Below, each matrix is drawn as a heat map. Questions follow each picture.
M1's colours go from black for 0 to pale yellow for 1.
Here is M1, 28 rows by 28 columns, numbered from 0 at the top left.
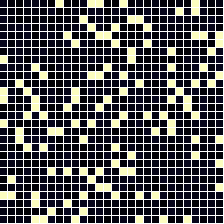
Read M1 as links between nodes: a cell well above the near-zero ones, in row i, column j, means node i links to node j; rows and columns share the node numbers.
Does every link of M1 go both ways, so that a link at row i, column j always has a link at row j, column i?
yes
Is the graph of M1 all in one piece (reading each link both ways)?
yes
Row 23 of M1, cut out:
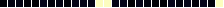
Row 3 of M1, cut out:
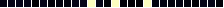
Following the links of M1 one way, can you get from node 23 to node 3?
yes
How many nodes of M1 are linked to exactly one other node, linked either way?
0
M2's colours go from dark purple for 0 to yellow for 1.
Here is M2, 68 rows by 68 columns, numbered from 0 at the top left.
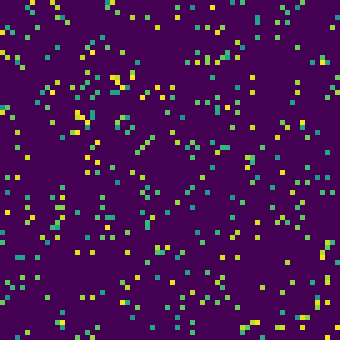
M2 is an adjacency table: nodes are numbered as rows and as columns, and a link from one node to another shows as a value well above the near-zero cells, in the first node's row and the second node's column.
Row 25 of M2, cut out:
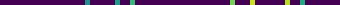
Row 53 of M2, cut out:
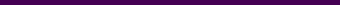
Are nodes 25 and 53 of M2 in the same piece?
no
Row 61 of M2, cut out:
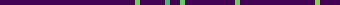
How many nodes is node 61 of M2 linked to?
5
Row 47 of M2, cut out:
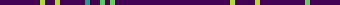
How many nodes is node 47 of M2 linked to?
8
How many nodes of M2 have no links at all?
1
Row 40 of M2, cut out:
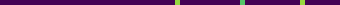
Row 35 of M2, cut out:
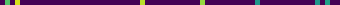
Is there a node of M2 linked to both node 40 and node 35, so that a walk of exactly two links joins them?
no
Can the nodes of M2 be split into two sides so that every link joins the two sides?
no
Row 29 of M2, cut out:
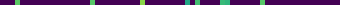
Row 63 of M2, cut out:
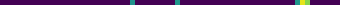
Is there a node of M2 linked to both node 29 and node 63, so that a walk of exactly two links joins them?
no
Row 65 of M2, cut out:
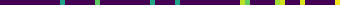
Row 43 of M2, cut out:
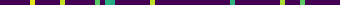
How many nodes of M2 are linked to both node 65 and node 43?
5
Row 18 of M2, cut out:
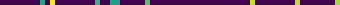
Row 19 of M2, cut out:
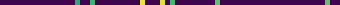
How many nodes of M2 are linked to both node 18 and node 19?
0
